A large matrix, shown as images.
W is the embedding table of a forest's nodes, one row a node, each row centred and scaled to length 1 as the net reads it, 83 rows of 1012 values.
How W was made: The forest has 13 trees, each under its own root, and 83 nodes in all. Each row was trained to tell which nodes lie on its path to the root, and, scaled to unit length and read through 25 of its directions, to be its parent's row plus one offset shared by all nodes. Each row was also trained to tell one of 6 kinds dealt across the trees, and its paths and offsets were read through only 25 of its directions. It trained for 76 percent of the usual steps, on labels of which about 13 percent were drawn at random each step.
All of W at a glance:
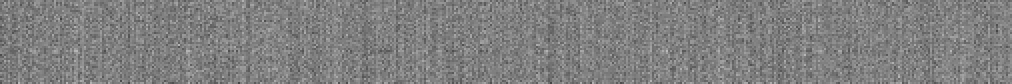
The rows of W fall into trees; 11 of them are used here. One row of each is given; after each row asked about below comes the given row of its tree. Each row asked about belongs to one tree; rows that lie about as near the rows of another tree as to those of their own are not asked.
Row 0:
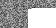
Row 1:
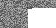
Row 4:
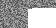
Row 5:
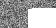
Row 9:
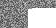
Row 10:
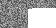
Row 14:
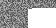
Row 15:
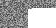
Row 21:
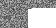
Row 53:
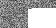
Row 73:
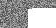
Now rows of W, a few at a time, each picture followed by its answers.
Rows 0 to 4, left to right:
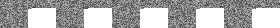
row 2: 21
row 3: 5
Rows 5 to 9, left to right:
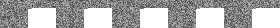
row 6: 1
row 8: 4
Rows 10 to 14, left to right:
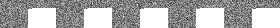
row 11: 15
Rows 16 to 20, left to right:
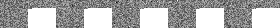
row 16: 21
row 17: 1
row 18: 5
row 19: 53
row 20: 5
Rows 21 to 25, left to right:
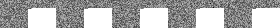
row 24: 9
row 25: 15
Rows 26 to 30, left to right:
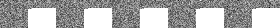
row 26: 53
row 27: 5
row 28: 9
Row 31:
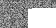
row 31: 53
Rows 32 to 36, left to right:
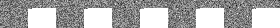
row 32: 53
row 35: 9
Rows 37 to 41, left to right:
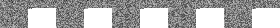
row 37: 9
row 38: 53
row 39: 10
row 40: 10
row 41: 0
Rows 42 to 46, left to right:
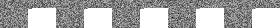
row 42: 15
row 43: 0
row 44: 5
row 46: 0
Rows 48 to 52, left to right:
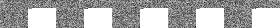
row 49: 14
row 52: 9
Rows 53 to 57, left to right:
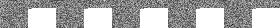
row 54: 53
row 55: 9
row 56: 21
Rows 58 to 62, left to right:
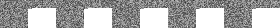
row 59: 4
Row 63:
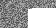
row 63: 73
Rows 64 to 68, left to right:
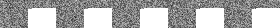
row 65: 9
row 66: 5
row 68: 9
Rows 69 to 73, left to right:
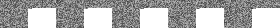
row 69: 53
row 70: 21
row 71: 14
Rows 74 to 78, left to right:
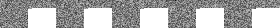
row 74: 53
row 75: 5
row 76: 5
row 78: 21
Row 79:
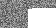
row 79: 73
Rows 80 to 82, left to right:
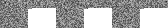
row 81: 4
